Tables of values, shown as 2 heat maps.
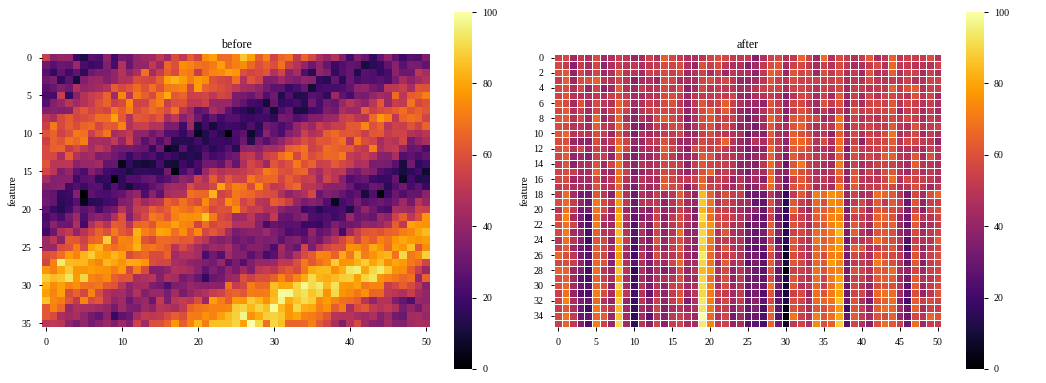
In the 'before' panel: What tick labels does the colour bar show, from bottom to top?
0, 20, 40, 60, 80, 100
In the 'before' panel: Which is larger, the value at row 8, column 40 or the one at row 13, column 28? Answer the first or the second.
the first
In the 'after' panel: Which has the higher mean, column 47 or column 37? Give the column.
37
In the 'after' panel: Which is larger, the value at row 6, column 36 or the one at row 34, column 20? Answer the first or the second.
the second
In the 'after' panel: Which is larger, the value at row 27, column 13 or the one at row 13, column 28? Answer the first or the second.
the second
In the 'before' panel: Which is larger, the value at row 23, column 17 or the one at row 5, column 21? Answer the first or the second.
the first
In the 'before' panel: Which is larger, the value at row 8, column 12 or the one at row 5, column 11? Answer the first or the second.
the first
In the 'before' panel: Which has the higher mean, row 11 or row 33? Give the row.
33
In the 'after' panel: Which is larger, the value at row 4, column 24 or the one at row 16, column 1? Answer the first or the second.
the second
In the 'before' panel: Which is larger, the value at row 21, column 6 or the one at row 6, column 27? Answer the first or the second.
the first
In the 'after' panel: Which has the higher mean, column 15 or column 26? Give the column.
15
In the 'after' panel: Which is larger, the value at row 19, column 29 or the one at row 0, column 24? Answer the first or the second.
the second
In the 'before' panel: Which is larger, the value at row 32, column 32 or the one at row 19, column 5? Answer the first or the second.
the first
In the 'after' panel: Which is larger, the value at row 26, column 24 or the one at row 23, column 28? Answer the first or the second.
the second
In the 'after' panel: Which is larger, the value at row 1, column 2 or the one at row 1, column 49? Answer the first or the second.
the second
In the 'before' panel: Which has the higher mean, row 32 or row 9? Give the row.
32
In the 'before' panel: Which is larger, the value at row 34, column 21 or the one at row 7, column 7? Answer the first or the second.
the first
